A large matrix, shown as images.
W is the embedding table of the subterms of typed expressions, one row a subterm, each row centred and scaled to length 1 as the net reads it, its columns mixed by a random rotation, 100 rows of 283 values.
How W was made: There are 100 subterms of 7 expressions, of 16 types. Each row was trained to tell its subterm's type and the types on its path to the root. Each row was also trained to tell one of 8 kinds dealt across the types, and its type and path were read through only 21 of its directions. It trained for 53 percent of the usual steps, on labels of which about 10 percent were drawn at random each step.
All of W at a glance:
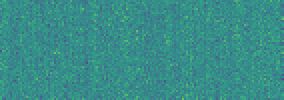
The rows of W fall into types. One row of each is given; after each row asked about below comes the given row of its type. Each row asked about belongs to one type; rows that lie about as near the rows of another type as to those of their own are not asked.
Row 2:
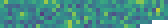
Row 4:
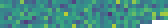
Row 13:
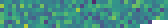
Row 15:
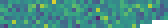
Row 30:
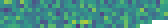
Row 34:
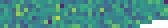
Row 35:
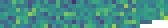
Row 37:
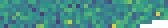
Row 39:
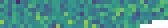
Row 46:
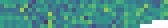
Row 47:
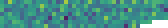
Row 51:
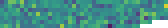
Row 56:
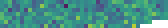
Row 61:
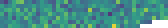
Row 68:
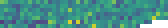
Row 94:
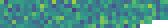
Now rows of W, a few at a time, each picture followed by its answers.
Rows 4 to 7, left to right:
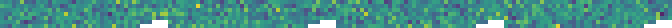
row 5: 61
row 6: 61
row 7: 15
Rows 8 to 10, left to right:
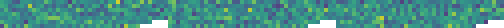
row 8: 56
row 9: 56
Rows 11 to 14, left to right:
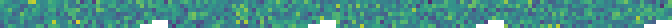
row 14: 46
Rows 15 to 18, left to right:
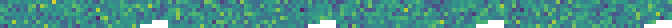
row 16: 61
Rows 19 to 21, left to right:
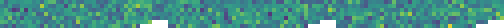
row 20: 37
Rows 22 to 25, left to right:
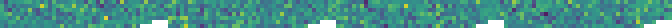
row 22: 37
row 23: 13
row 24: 46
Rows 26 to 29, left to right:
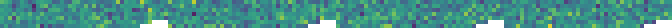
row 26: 56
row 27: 46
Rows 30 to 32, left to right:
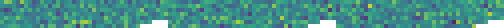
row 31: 94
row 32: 35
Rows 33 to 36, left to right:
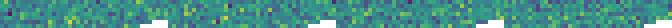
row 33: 4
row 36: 30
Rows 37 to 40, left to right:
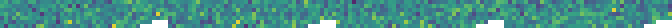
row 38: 30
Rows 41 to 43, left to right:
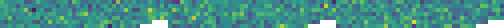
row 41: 94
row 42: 15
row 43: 61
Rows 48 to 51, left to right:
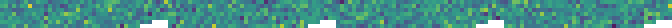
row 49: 37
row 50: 15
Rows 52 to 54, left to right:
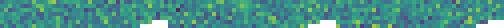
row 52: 34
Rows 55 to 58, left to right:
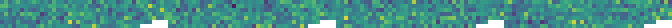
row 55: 51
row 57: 30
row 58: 68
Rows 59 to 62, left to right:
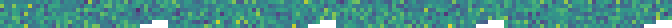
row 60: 4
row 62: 68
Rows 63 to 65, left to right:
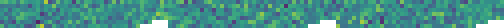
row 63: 35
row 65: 35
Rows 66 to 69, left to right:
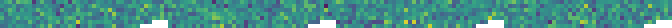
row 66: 61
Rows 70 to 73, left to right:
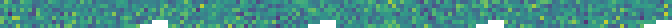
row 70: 13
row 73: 94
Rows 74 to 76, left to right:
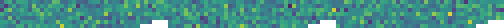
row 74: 2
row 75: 2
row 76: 35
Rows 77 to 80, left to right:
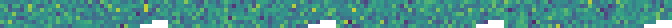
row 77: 4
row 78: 46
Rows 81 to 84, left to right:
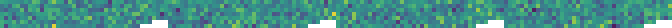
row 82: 30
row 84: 51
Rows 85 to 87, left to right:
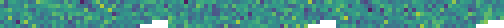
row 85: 2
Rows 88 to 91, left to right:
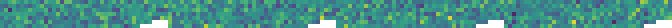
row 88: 35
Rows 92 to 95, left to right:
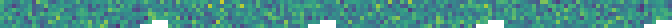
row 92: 68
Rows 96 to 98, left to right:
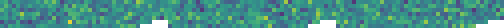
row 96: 51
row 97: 56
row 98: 56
